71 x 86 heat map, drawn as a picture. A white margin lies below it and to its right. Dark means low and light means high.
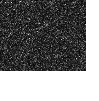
Grain: fine. Histogram: skewed, a long tail of high values. Stripes: none. Odd rows or columns: none. Slope: none. Seam: none. Average level on the scale: 20%.
